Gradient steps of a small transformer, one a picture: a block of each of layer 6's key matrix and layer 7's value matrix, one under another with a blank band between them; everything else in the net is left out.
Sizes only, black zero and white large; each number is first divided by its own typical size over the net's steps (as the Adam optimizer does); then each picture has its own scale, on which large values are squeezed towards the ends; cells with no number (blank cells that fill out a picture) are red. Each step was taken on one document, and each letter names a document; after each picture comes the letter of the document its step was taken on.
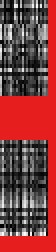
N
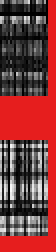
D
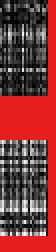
N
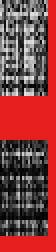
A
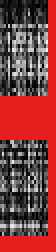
D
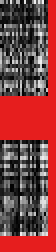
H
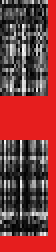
H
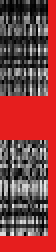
D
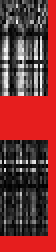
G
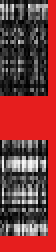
A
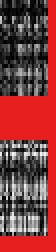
D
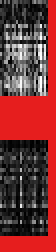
G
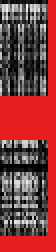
A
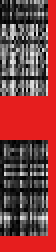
H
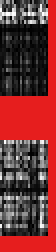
G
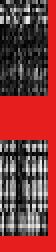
D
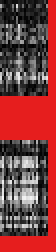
A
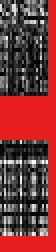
G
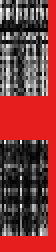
G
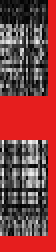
A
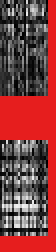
A
